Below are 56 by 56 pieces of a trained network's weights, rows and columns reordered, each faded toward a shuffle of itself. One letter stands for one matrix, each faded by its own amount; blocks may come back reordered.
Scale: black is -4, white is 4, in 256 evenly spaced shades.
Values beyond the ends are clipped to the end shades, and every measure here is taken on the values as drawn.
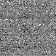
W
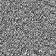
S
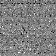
W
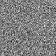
S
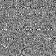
S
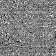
W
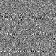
S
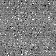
W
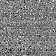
W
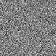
S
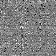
W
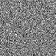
S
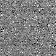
W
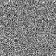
S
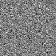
S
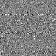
S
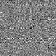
S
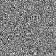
S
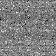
W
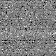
W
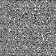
W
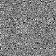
S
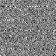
S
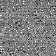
W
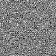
S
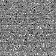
W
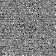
W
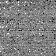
W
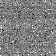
W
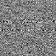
S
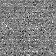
W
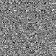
S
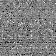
W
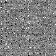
W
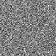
S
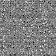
W
